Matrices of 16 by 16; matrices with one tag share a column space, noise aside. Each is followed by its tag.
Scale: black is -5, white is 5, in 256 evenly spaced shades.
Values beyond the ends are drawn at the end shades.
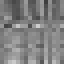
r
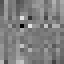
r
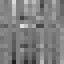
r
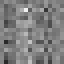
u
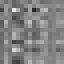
u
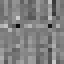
r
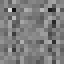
u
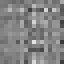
u
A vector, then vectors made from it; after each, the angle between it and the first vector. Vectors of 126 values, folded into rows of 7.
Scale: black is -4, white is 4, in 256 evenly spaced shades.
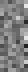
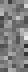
nearly parallel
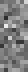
partly aligned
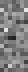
orthogonal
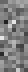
orthogonal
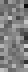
nearly opposite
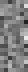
nearly parallel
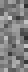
nearly opposite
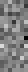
partly opposed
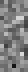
partly aligned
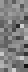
partly aligned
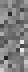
orthogonal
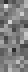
partly aligned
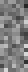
nearly opposite
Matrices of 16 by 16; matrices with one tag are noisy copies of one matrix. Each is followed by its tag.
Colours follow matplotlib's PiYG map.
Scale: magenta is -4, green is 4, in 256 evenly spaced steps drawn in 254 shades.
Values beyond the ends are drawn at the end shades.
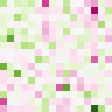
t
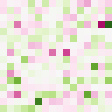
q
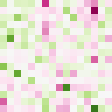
t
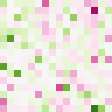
t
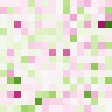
q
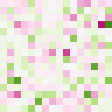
q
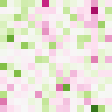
t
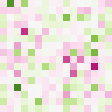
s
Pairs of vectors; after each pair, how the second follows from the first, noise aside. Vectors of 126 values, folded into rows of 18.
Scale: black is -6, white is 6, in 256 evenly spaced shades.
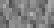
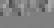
partly zeroed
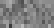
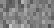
sign-scrambled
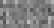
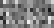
scaled up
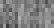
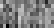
scaled up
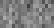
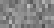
sign-scrambled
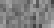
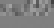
partly zeroed
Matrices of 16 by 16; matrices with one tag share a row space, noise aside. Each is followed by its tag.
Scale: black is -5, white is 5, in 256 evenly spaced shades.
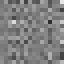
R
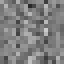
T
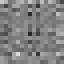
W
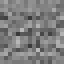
W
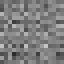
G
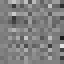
R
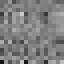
G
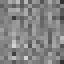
R
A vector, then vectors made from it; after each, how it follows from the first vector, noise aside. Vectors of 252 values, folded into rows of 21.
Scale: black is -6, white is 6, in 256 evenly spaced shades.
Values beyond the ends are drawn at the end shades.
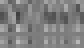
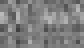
negated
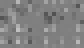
partly zeroed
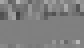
partly zeroed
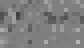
partly zeroed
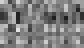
scaled up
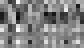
scaled up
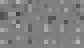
partly zeroed
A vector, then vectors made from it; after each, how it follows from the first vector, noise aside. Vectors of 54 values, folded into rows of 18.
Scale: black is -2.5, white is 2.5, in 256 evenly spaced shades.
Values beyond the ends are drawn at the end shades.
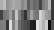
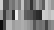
wrapped around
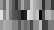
wrapped around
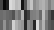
wrapped around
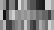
wrapped around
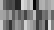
wrapped around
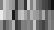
wrapped around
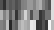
negated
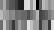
wrapped around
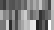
negated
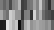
wrapped around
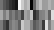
wrapped around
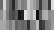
wrapped around
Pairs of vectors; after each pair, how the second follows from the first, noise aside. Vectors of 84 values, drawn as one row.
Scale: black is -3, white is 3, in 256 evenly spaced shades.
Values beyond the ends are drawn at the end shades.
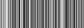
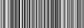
sign-scrambled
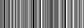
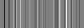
partly zeroed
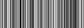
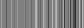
partly zeroed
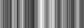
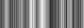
reversed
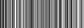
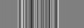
partly zeroed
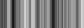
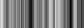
reversed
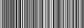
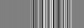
partly zeroed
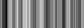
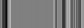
partly zeroed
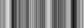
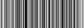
shuffled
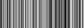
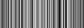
shuffled
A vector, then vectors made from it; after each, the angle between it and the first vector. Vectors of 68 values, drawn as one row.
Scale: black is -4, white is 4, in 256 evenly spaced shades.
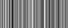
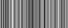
nearly opposite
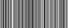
nearly opposite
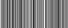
partly aligned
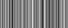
nearly parallel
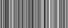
nearly opposite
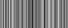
nearly opposite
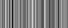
nearly parallel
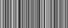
partly opposed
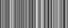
partly opposed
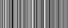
nearly parallel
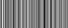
partly opposed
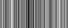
partly opposed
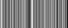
orthogonal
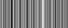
orthogonal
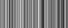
partly aligned
